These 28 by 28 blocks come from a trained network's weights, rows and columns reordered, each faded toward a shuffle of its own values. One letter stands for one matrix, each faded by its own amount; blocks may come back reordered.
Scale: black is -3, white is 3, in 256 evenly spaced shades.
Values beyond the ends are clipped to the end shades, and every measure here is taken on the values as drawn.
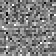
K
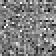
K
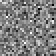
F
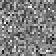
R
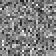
R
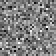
R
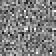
R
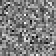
R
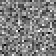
R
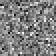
R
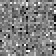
K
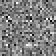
F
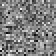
F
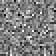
R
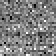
K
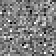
K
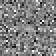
K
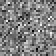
R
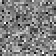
R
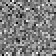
R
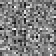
F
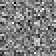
F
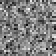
F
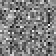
F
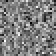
F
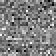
K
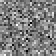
R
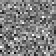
R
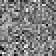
F
